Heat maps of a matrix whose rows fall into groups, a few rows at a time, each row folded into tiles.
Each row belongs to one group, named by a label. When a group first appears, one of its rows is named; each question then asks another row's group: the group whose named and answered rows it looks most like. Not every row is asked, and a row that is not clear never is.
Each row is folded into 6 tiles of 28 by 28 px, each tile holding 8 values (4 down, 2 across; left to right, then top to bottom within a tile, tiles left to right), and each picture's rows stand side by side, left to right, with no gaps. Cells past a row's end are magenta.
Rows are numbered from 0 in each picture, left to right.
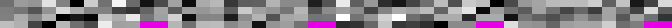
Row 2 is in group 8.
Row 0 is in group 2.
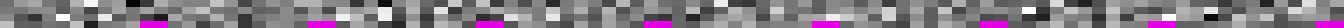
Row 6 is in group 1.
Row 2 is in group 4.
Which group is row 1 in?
2
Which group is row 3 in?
4
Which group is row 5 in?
4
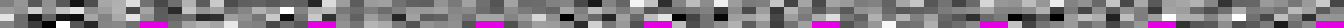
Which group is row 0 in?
2
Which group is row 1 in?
1
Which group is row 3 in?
8
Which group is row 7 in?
8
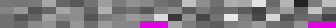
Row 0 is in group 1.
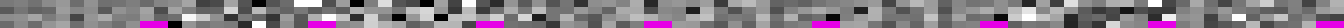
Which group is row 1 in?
8
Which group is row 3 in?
2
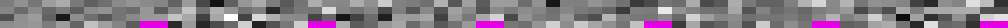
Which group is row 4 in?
8
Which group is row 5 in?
8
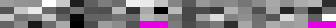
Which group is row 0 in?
2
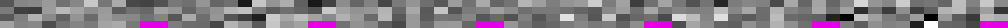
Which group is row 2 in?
4
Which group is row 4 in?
4
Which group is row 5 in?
8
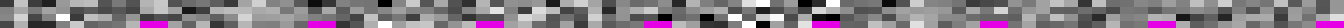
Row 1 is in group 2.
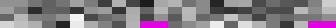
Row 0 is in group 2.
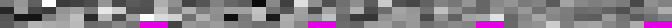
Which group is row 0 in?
1
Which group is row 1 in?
8
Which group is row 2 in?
1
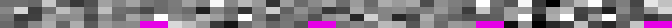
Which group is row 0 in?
1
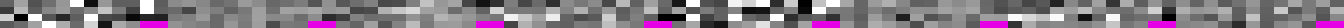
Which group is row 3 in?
4
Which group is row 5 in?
8
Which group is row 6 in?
4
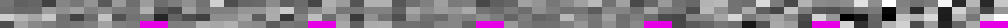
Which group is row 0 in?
4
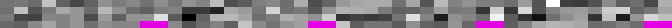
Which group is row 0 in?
1
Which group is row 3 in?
1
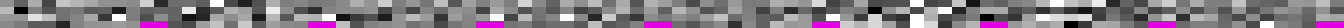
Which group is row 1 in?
1
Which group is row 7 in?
8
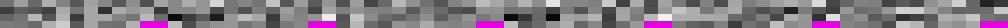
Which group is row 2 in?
8
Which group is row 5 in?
2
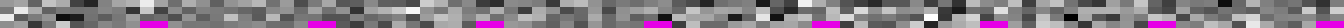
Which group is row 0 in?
2
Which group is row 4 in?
8
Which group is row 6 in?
8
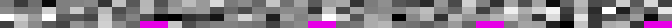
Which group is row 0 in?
4
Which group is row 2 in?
8
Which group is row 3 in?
4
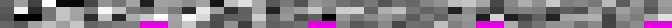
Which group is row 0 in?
1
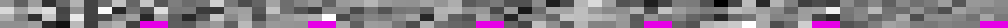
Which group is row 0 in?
4
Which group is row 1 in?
1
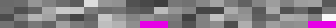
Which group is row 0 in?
2
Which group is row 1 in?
1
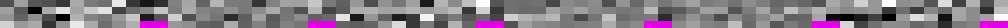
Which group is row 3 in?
4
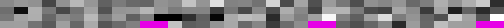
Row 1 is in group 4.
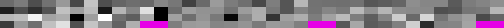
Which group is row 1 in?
8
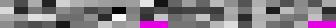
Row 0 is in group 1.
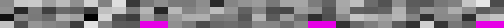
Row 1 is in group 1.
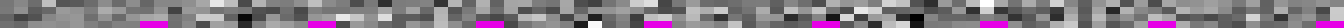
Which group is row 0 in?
1
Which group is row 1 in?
2
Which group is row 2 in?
4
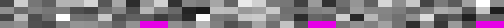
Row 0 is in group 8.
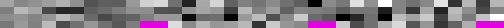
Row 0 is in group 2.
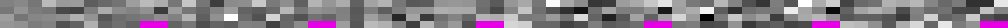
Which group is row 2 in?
8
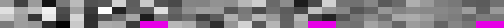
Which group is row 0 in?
4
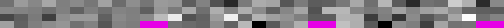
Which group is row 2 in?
2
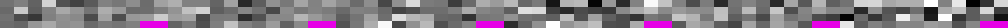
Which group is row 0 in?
1
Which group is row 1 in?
2
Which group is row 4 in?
4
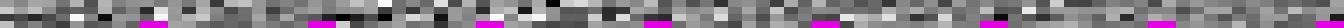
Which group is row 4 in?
4
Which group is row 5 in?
4
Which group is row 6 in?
1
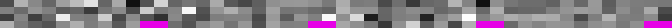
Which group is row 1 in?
1
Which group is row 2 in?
2
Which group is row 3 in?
4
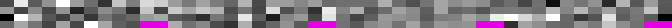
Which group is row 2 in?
1
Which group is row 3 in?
4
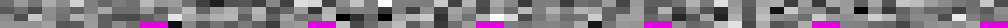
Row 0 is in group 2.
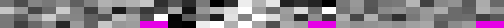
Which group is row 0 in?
1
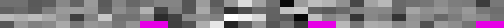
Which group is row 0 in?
4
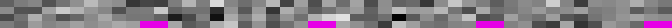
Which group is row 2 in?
2
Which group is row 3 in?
2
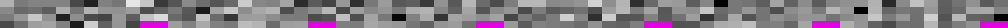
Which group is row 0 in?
8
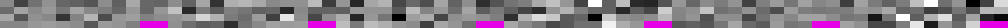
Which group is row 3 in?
2
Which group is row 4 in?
2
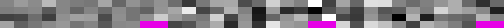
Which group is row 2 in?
8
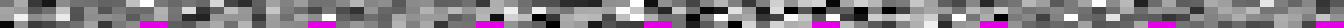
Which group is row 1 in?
1
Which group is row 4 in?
1
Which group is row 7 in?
2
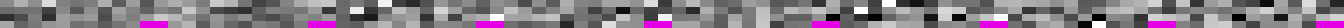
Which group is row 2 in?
1
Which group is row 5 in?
1
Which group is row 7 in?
8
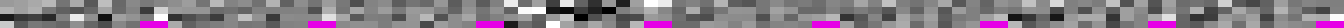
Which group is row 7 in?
1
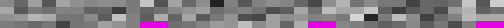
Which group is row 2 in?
2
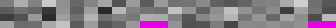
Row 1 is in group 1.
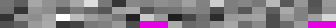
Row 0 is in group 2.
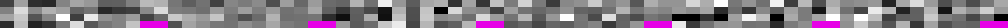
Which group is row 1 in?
4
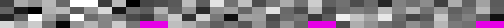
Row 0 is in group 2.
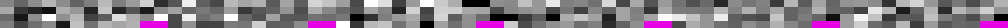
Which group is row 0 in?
1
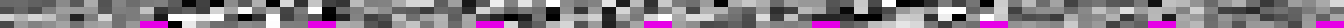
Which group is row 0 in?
4
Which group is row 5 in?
1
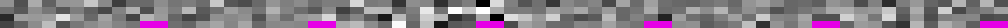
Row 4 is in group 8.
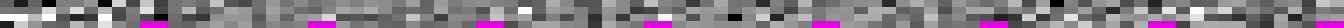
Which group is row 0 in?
4
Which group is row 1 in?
1
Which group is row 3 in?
1
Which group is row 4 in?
8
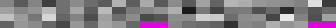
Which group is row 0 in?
4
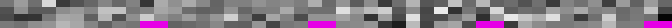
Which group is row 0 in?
1
